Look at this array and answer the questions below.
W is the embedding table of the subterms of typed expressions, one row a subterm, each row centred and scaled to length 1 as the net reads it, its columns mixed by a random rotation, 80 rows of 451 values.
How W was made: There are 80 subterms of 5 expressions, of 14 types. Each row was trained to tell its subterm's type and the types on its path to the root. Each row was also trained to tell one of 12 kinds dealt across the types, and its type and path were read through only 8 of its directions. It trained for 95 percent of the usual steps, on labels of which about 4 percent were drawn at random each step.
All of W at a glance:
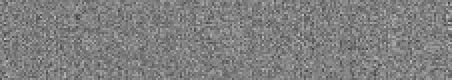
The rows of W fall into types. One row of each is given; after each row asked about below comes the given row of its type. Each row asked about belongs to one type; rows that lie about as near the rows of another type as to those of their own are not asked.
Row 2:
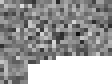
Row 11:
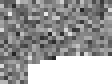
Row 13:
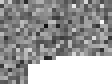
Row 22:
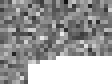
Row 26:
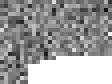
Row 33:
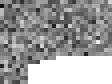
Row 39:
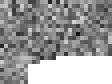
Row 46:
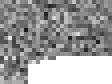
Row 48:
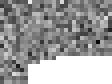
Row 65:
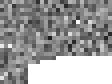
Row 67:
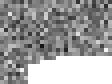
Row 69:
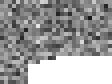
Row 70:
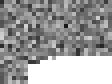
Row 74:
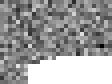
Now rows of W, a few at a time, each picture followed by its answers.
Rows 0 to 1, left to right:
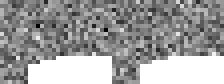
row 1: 22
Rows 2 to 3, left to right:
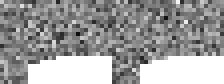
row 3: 33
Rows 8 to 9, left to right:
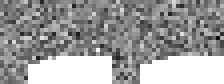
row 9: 11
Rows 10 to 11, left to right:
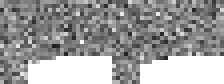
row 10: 69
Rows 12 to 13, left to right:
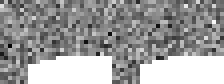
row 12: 11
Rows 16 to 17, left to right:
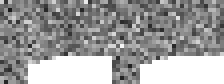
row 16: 13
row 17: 26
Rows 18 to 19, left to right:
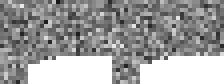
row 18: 26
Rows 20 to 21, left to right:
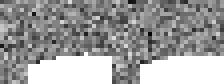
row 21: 33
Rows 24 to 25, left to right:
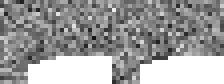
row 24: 33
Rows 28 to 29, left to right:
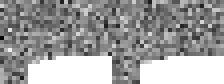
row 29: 65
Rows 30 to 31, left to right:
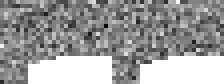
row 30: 65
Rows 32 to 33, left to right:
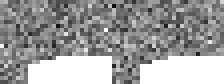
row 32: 69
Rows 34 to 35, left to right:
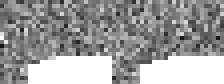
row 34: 2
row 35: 39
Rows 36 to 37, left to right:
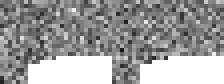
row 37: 22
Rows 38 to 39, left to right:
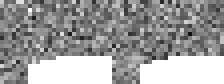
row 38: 46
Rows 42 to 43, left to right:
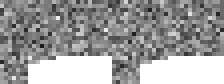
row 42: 46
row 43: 22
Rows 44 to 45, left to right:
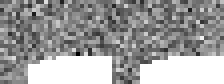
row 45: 33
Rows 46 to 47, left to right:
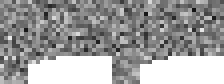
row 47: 39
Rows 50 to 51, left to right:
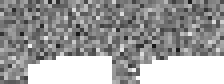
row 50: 22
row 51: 67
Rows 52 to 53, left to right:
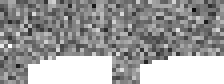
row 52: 26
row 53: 39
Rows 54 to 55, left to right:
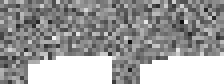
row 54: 65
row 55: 48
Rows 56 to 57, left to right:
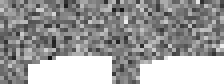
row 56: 11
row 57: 13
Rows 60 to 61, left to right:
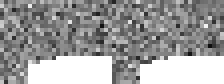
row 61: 70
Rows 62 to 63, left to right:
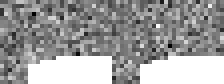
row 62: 46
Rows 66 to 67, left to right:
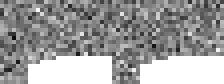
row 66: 46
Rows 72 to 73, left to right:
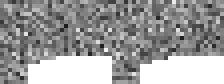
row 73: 39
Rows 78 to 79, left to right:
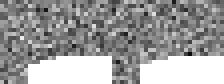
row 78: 74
